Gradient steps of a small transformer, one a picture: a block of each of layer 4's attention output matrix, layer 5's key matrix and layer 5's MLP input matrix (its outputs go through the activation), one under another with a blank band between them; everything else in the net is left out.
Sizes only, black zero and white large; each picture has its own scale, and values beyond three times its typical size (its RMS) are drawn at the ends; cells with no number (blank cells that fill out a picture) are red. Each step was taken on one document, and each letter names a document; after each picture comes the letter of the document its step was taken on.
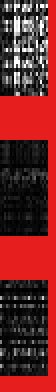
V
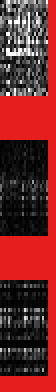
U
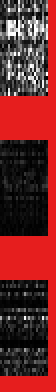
U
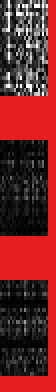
U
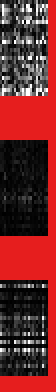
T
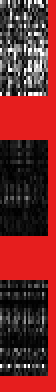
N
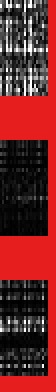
N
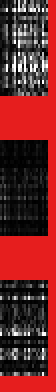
V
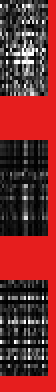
V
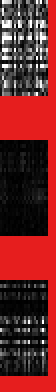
T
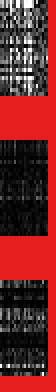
N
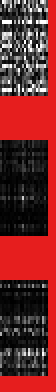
T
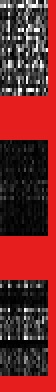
U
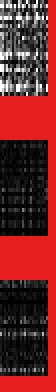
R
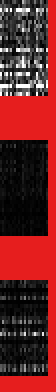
R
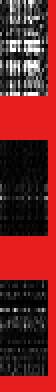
N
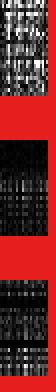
U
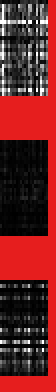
T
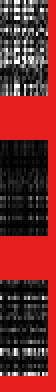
V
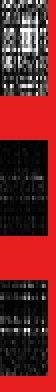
T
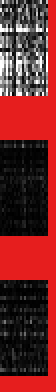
R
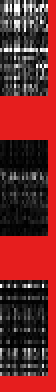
V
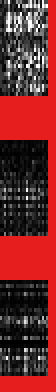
U
